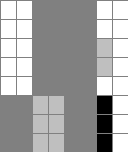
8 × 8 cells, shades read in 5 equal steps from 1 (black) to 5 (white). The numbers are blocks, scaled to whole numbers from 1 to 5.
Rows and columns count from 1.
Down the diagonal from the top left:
5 5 3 3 3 3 1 5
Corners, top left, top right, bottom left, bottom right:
5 5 3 5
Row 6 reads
3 3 4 4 3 3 1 5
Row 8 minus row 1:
-2 -2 1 1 0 0 -4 0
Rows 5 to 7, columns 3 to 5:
3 3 3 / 4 4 3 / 4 4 3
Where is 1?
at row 6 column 7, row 7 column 7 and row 8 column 7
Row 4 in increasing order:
3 3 3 3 4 5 5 5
